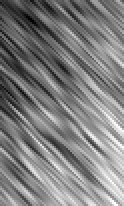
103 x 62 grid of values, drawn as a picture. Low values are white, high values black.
Slope: up to the top left. Average level on the scale: 50%. Mirror symmetry: none. Ninth with the highest average: top left. Grain: diagonal, down to the right. Ninth with the lowest average: bottom right.
